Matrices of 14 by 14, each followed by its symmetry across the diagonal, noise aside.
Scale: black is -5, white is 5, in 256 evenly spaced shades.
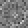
symmetric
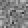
symmetric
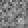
symmetric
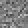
neither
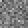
neither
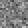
neither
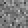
neither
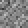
symmetric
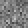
neither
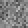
neither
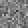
neither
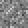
symmetric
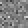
neither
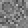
symmetric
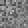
symmetric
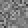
symmetric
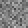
neither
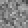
neither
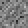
symmetric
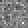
symmetric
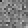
symmetric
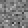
neither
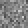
neither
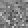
neither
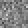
neither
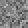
symmetric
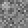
symmetric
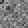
symmetric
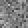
neither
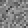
symmetric
